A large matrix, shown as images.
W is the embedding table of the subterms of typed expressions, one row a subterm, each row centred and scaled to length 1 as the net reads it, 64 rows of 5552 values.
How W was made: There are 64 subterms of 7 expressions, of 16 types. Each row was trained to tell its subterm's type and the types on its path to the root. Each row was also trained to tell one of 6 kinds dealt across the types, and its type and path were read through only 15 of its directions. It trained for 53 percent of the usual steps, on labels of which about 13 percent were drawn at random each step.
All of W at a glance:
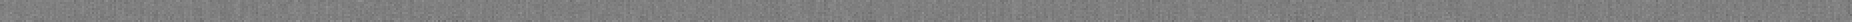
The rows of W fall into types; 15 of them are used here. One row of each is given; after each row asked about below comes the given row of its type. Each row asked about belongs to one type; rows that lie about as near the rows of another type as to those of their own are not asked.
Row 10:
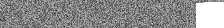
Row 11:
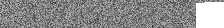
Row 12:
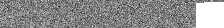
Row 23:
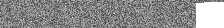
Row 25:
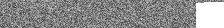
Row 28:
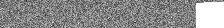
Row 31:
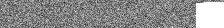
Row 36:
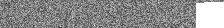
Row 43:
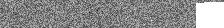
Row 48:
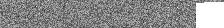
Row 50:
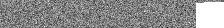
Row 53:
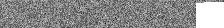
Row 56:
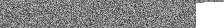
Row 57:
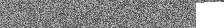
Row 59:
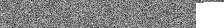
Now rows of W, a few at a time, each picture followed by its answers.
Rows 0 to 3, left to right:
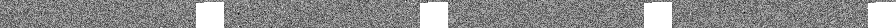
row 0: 11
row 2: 12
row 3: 11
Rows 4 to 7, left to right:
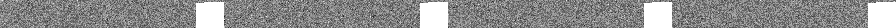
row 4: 48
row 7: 43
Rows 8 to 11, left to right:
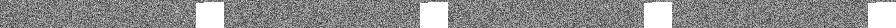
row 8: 59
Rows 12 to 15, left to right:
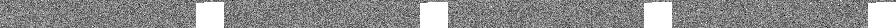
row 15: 12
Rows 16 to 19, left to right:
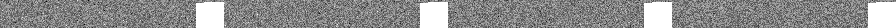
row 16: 11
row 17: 10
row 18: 25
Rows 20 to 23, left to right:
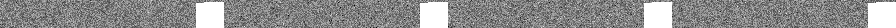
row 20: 23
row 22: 48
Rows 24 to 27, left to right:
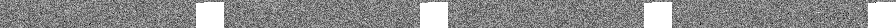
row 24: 57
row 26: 43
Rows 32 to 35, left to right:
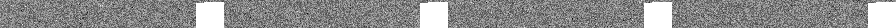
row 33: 23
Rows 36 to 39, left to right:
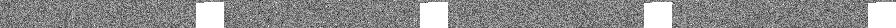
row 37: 10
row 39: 48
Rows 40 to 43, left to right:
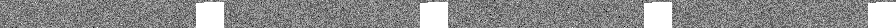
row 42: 56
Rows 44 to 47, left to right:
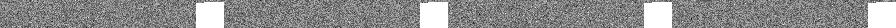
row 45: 11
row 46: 57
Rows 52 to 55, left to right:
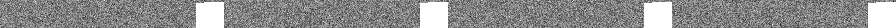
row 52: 12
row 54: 59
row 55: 48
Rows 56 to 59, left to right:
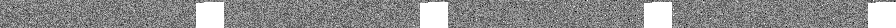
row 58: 23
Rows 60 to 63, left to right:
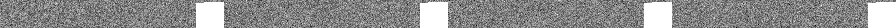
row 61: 23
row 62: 10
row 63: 50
